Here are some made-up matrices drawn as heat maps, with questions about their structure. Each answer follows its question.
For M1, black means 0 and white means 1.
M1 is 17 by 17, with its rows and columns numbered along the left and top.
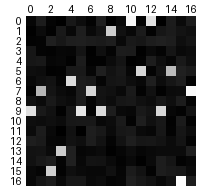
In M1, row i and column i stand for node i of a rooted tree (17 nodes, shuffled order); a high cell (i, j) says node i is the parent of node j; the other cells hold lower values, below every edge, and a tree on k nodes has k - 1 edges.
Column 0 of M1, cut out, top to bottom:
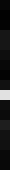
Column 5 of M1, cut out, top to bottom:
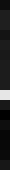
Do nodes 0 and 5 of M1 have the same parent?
yes
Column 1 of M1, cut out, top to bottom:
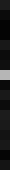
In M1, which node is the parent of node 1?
7
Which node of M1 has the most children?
9
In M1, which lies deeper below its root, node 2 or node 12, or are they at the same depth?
node 2
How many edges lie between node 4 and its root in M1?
3
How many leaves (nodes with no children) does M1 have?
8
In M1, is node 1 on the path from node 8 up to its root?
yes
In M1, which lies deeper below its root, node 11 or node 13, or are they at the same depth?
node 11
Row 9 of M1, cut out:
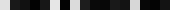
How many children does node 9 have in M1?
4
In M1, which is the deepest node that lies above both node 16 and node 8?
7
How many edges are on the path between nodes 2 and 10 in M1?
6
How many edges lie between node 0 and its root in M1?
1
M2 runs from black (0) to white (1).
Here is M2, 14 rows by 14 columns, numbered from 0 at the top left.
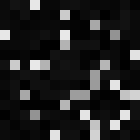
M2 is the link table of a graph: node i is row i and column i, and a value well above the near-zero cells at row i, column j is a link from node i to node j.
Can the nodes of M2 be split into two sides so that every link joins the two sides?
yes
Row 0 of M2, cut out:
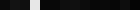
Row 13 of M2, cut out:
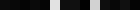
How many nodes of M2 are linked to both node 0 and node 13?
0
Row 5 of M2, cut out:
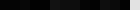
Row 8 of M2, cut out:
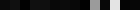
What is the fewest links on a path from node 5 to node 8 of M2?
3
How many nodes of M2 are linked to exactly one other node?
7
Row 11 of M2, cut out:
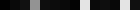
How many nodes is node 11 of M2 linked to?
3
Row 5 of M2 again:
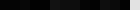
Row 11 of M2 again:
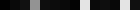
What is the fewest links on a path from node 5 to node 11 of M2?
4
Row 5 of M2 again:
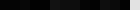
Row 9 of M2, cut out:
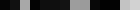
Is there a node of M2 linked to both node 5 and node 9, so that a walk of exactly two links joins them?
yes
